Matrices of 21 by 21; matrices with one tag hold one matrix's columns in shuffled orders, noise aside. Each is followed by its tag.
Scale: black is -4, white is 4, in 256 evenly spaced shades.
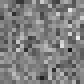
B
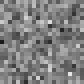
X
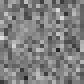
B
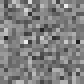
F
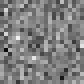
B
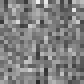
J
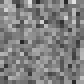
J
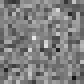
B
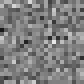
F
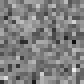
X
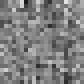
J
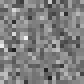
B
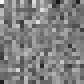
J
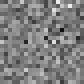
F
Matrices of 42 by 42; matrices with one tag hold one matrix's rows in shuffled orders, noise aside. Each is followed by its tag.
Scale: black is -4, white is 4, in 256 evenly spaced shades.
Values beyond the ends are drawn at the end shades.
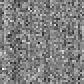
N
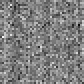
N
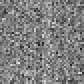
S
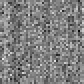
N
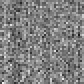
N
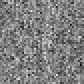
S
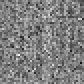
S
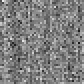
N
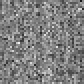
S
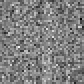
S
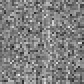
S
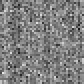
N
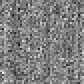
N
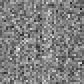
S
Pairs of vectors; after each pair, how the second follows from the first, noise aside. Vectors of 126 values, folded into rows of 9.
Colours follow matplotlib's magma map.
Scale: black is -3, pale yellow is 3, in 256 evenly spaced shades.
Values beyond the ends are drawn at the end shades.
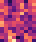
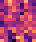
negated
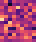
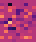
partly zeroed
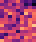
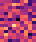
shuffled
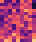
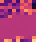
partly zeroed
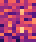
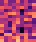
negated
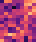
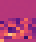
partly zeroed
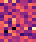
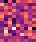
negated
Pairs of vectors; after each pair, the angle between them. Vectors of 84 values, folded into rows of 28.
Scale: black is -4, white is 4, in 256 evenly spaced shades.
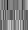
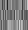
nearly parallel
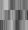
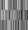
partly aligned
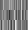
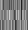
nearly opposite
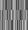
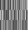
partly opposed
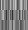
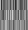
nearly opposite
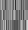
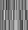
partly opposed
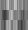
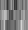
nearly opposite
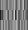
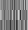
partly opposed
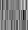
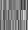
nearly opposite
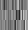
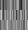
partly aligned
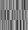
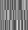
nearly opposite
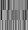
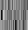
partly aligned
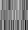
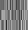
partly opposed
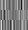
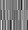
nearly parallel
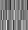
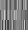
partly aligned
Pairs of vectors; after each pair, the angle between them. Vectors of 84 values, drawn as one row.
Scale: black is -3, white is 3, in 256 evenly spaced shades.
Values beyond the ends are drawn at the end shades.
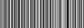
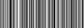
partly opposed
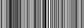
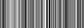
nearly opposite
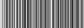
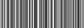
orthogonal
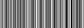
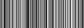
partly opposed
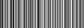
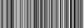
orthogonal
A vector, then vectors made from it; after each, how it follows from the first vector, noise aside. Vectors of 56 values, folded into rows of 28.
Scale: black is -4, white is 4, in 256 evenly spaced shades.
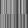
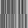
negated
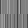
partly zeroed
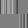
partly zeroed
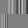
partly zeroed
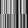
scaled up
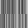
negated
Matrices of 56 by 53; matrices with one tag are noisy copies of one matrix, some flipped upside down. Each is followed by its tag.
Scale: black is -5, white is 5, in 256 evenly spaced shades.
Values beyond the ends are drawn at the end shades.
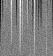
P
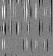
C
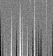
P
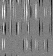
C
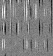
C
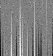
P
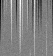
P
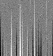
P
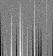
P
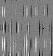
C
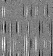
C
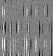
C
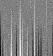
P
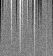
P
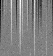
P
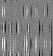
C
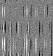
C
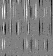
C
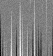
P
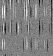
C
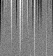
P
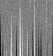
P
